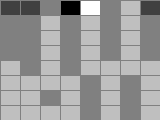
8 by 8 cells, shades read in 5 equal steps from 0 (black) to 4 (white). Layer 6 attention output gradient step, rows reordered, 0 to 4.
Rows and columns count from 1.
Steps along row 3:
same up down up down up down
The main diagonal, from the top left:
1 2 3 2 3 3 2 3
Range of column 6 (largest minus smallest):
1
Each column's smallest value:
1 1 2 0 2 2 2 1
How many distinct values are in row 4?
2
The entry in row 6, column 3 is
3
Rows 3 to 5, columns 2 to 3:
2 3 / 2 3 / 2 3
